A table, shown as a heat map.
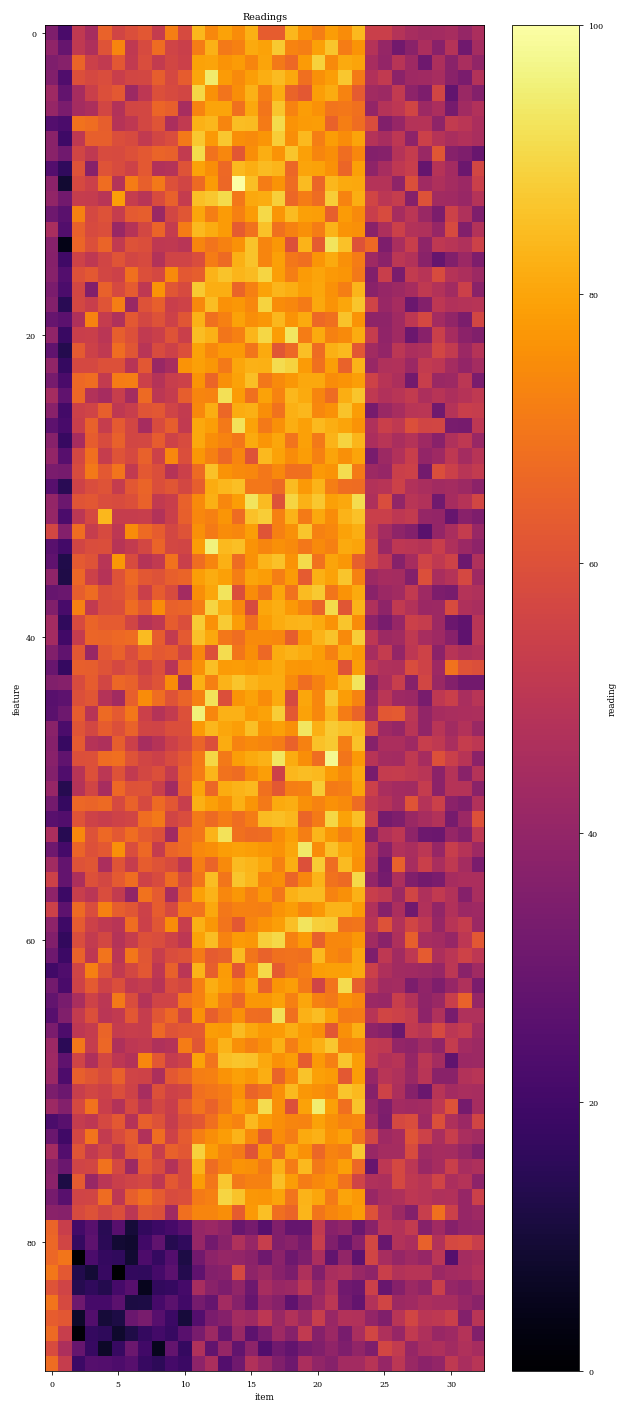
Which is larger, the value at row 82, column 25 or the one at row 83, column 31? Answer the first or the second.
the first
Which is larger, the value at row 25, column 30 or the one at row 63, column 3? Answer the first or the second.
the second
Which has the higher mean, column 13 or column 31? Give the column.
13
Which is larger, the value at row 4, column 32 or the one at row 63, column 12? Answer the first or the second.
the second
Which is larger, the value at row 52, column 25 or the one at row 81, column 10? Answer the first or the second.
the first
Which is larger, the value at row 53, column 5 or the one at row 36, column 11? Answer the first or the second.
the second
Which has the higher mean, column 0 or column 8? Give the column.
8
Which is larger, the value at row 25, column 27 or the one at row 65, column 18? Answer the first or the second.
the second
